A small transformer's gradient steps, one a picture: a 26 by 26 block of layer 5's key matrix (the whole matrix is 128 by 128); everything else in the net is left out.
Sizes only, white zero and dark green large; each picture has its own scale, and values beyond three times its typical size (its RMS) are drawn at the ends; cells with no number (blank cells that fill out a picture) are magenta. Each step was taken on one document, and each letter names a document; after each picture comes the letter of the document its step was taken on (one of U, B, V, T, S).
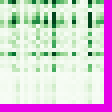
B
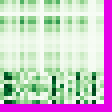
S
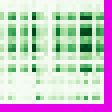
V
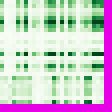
S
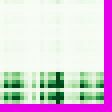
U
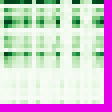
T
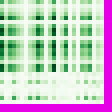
V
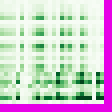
V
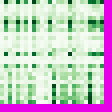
S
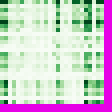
T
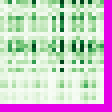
U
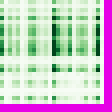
V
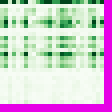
T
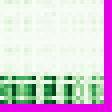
S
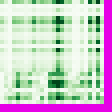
U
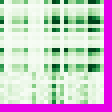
S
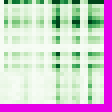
T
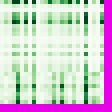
B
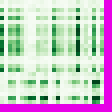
V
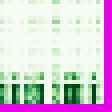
S
